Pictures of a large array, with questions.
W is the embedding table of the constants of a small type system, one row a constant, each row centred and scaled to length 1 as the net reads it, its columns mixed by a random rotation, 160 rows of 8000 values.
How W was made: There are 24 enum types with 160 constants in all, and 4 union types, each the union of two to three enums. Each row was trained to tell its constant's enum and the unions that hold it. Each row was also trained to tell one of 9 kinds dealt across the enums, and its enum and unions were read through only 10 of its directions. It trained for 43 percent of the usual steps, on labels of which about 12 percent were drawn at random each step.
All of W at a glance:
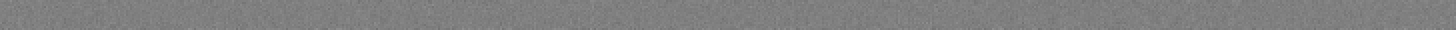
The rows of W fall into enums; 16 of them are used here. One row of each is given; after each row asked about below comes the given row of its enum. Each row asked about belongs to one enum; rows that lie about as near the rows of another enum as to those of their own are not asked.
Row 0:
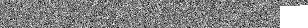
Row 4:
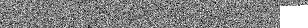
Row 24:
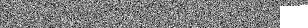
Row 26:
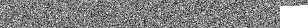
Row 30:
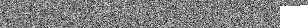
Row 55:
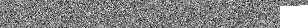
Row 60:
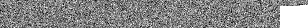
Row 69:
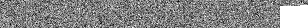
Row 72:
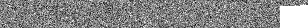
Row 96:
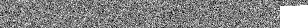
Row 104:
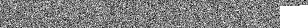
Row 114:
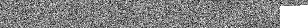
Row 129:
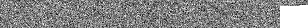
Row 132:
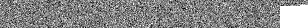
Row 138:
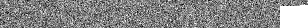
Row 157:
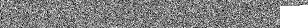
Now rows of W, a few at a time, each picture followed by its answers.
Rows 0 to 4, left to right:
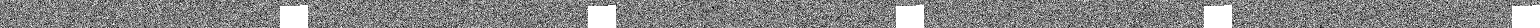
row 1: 30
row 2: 4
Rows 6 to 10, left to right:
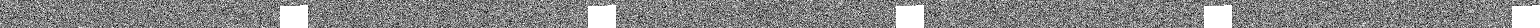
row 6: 129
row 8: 4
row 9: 96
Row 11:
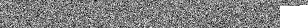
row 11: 60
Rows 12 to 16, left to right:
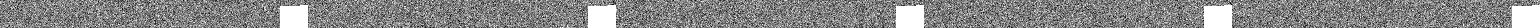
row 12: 24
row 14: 24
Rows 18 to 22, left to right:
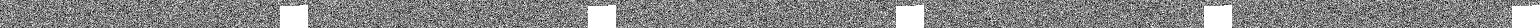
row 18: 60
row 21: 129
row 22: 4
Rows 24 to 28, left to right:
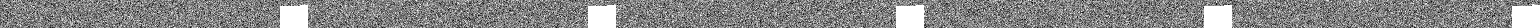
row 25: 55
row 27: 30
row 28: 96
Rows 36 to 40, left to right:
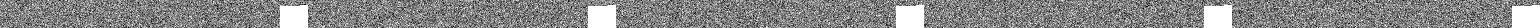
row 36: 30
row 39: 55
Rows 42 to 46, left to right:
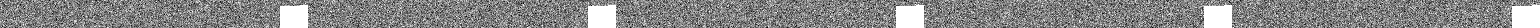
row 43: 0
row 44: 96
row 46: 26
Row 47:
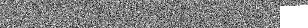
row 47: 132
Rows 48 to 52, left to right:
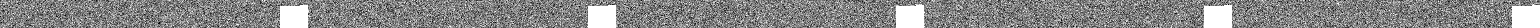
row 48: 60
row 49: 30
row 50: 72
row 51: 30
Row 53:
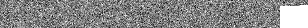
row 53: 138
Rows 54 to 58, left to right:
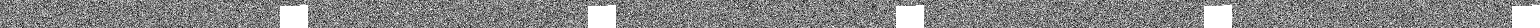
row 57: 55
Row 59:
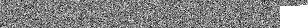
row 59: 55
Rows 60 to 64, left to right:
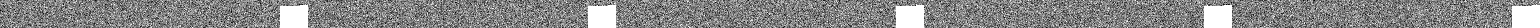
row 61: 104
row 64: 138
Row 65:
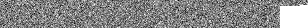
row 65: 55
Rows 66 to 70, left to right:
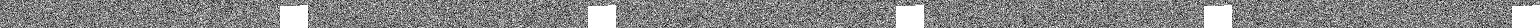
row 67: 0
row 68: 55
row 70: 114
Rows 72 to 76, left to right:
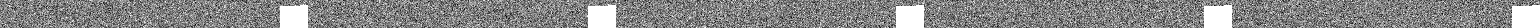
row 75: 104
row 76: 114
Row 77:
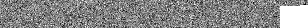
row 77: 24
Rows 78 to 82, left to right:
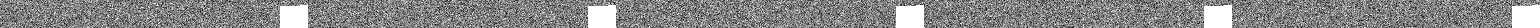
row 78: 55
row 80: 30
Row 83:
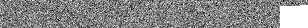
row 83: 72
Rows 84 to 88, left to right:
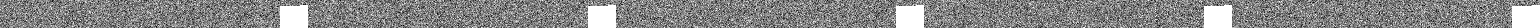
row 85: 26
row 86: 0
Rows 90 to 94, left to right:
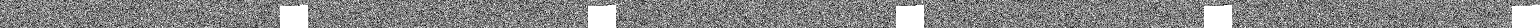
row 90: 72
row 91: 129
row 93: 129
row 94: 132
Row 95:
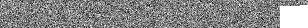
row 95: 157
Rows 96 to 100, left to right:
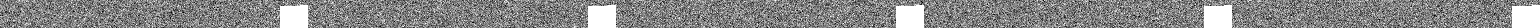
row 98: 96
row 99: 4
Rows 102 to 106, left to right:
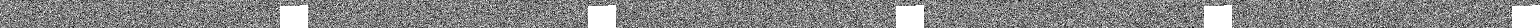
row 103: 114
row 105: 60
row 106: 96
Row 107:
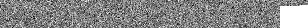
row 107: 104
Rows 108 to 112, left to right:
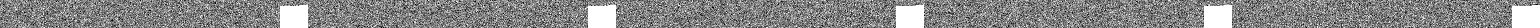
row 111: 138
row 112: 24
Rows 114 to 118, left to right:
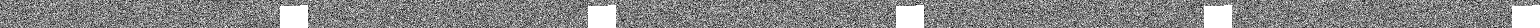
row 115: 0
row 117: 4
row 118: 72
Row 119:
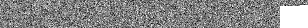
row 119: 30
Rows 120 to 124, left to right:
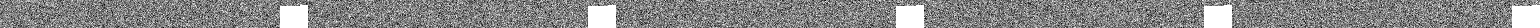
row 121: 138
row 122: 114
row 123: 60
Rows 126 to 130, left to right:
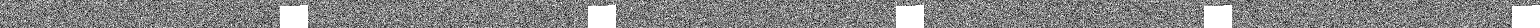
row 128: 104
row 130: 114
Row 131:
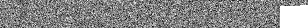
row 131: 114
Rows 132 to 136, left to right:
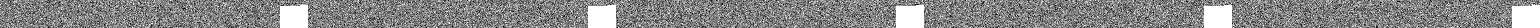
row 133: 129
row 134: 60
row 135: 4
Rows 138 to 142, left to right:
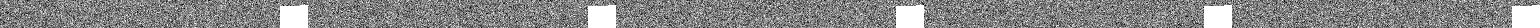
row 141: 114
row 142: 129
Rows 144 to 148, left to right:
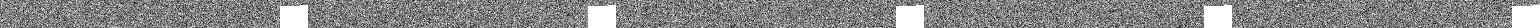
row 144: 157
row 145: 0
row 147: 72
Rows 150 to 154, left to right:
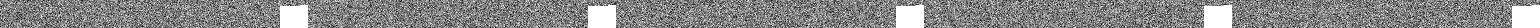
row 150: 138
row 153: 60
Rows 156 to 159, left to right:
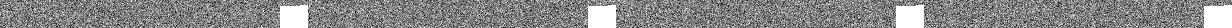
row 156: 26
